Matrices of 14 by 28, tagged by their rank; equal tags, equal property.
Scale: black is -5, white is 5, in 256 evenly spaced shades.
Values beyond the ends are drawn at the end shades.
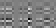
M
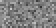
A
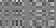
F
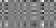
M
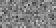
A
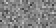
A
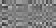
F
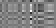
M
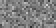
A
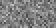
A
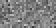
A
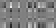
M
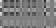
M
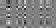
M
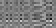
F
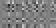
F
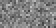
A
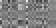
F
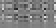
F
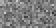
A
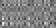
F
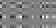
M
